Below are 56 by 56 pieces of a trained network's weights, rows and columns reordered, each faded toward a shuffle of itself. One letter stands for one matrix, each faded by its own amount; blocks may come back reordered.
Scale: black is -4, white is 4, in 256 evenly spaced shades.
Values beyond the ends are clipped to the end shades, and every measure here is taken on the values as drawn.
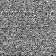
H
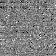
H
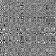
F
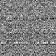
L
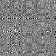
F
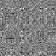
F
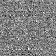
H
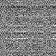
L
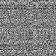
L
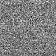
H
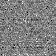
H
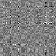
F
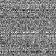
L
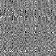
F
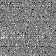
H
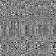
F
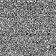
H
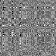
F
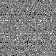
H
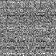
L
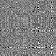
F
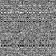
L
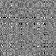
F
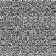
L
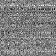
L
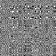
F
